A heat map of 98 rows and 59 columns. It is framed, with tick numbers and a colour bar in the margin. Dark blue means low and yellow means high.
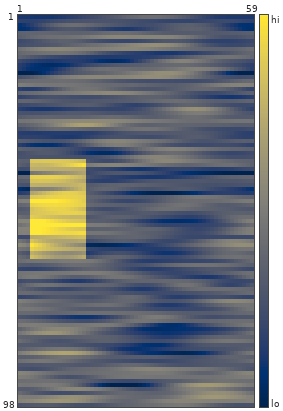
Odd patch: higher, in the middle left. Ninth with the highest average: middle left. Histogram: skewed, a long tail of high values.
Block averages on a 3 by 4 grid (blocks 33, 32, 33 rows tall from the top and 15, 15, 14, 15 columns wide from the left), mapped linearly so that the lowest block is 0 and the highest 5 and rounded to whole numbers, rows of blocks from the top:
0110 / 5101 / 2101
